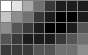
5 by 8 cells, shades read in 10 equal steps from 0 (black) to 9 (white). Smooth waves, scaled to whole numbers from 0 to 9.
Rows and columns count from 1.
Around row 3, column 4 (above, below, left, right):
2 1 2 0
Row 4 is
3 2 1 1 1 2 3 4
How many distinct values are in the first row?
6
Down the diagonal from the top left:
9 5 2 1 3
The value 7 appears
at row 2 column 1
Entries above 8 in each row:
1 0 0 0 0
